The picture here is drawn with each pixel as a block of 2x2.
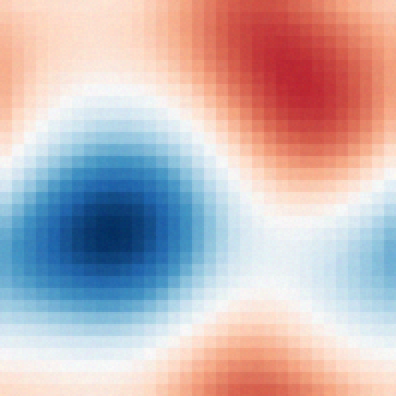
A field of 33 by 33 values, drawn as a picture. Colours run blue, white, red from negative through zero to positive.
Ninth with the highest average: top right. Stripes: none. Ninth with the lowest average: middle left. Lone odd cells: none. Grain: smooth. Average level on the scale: 50%.
